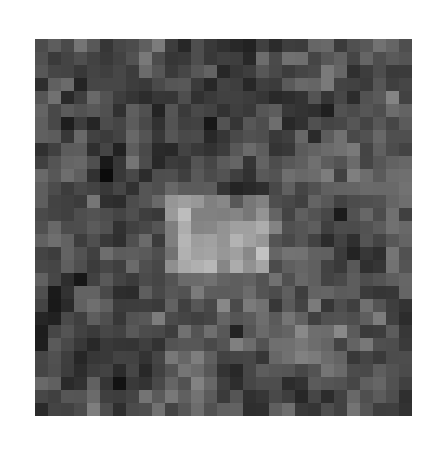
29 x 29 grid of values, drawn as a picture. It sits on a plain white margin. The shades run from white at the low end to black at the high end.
Overall the values sit about 70% of the way up the scale. The texture is blotchy. The centre is the ninth with the lowest average. An odd patch, lower than its surroundings, sits in the centre.
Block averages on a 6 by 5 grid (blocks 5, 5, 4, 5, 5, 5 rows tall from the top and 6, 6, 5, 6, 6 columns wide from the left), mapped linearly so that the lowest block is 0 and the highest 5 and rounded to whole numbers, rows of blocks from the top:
4 4 5 4 4
4 4 4 4 3
4 3 3 3 3
4 3 0 3 4
5 4 3 3 4
4 4 4 4 4
